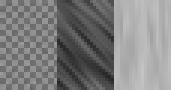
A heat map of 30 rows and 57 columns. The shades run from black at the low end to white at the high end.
It is made of 1 by 3 panels. Panel 1,1: middling, checkered. Panel 1,2: low, slanting down to the right. Panel 1,3: high, streaked downward, faint in contrast.
